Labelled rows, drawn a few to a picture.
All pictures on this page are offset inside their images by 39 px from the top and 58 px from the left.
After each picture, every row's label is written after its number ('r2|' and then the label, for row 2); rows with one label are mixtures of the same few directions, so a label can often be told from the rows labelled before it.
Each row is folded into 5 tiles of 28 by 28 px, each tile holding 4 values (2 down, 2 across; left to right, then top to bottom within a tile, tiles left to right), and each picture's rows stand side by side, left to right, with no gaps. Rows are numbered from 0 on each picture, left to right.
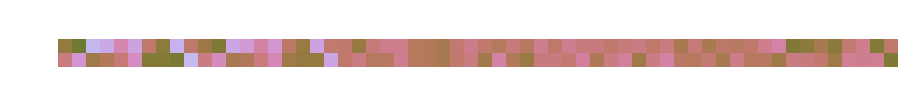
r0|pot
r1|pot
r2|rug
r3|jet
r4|jet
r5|pot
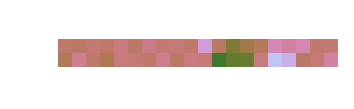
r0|jet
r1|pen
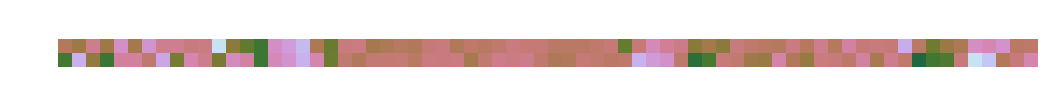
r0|jet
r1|rug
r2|pot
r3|pen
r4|pen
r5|jet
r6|pen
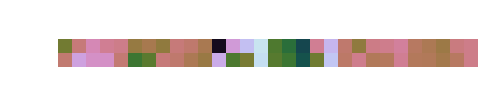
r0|pen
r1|rug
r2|rug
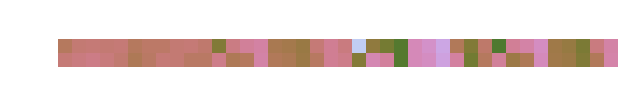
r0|pen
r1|rug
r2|rug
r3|rug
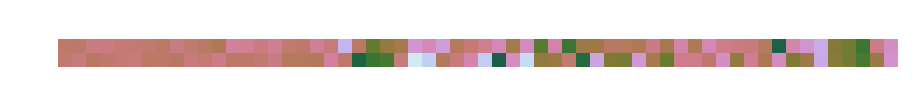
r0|pot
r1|pot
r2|pen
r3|jet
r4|jet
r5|rug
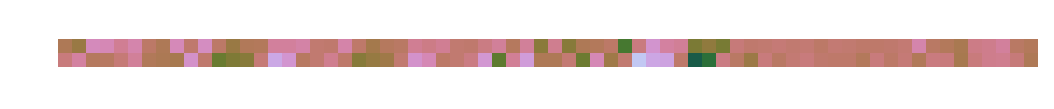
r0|pot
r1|pen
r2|pen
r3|jet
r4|pen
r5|jet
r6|rug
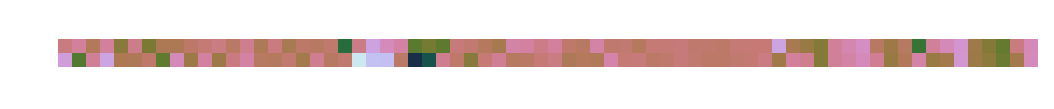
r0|jet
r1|jet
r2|pen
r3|pot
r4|rug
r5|rug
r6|rug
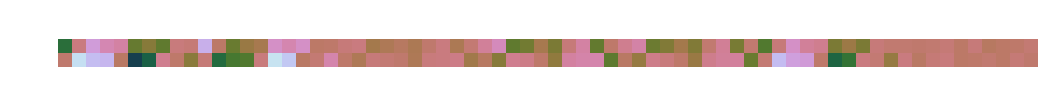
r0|pen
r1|pen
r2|pot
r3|pot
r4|pot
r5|pen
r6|jet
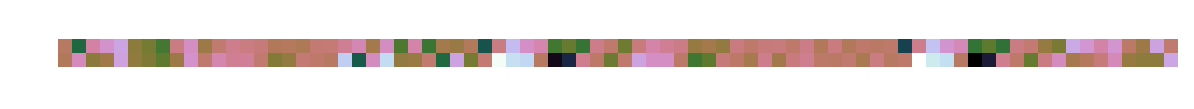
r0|rug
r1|pen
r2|jet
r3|pen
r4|pen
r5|jet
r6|pen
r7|pot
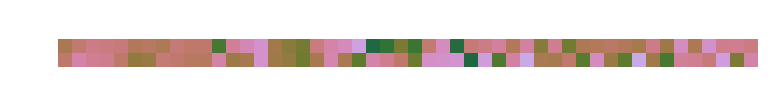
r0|pen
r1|rug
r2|pot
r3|jet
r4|jet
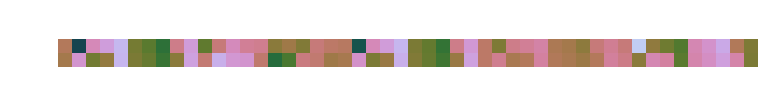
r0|rug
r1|pen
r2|rug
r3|rug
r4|rug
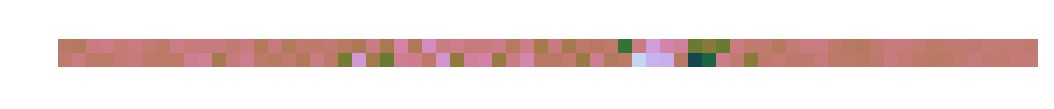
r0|pot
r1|jet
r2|jet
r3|jet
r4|pen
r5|rug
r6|pen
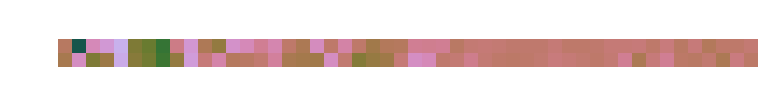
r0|rug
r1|pot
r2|pen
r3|pen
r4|jet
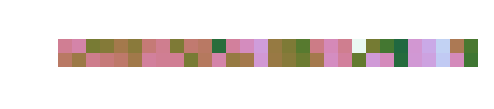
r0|pot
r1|rug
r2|rug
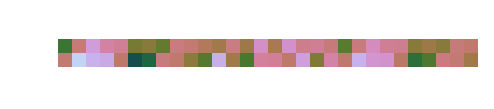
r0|pen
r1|jet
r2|pen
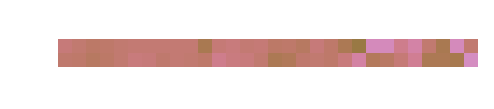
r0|pen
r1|pen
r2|pot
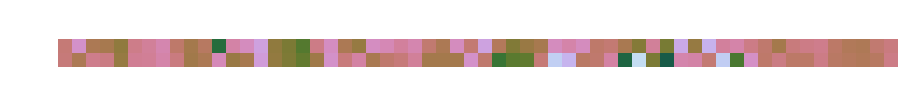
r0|rug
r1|rug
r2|pot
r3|pen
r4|jet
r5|rug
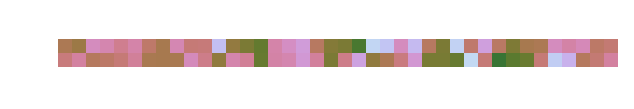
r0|pot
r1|rug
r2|pot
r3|pen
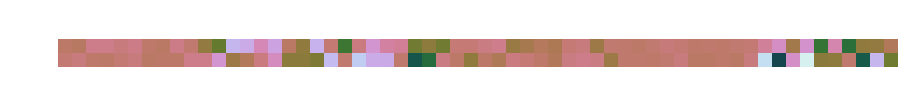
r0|pot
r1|pot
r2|pen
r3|pot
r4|rug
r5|jet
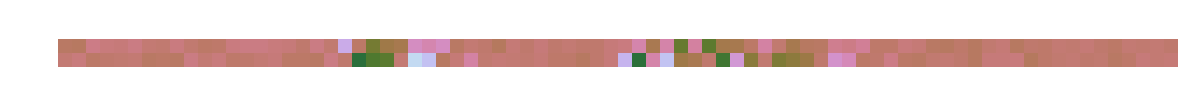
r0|pot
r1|pot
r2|pen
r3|rug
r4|jet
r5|pen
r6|pot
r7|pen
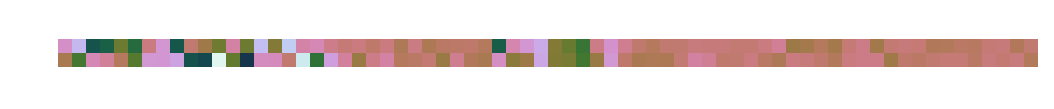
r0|pot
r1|jet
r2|jet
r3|rug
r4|pen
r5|pot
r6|pot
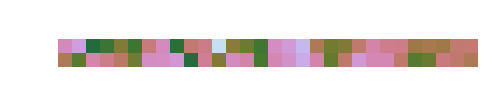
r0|pot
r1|rug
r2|pen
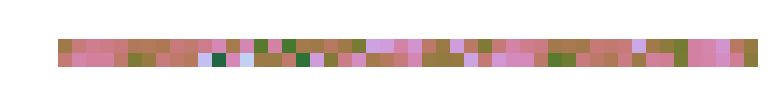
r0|pen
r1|jet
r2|pot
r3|pen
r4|rug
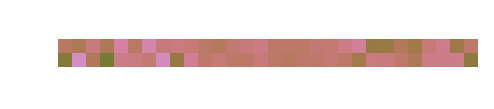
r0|jet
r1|rug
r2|pot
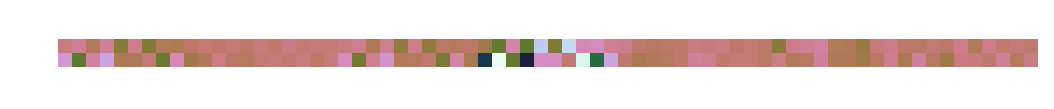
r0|jet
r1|jet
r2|jet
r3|jet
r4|pen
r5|rug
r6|jet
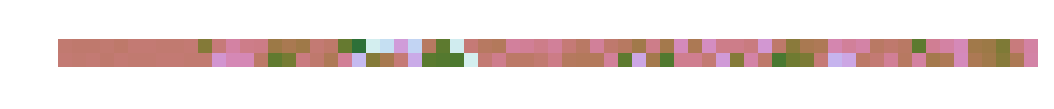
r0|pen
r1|pen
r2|pot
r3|pot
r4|jet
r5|pen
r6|rug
